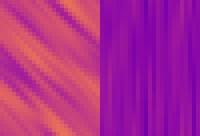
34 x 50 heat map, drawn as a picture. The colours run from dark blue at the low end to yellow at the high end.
The table splits into one row of 2 panels. Panel 1,1: middling, slanting down to the right. Panel 1,2: low, streaked downward, faint in contrast.
